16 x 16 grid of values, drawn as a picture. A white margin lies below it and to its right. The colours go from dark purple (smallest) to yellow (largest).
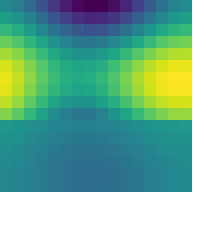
No lone cell stands out from its neighbours. The middle right is the ninth with the highest average. The ninth with the lowest average is the top middle. There is no overall slope. The bottom part is calmer, past a seam about 60% of the way down.
